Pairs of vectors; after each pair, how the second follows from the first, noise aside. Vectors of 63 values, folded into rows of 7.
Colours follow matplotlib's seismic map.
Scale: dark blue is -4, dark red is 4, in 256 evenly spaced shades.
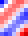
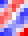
copied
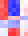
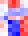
reversed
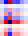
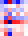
copied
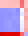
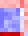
copied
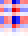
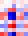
reversed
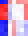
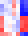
reversed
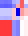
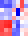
copied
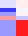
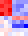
reversed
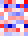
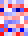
reversed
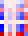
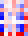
copied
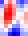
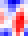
reversed
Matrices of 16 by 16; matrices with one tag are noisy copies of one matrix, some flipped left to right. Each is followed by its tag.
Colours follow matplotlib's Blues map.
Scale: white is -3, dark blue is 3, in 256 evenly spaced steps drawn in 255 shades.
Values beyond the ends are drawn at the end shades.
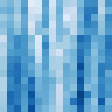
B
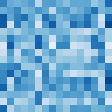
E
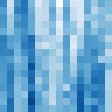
B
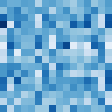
E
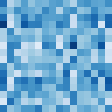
E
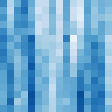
B
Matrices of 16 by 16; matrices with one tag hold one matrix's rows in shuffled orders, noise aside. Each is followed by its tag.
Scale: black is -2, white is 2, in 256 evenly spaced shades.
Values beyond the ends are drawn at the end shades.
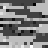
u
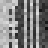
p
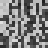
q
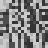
q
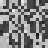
q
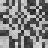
q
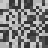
q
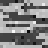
u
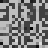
q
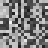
q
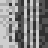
p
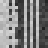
p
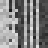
p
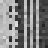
p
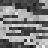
u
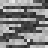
u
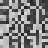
q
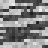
u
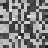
q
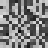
q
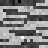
u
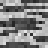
u
